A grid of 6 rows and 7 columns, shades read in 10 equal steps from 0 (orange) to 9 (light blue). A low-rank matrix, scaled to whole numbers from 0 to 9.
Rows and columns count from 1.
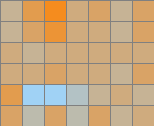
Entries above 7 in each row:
0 0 0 0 2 0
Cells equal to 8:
0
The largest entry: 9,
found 2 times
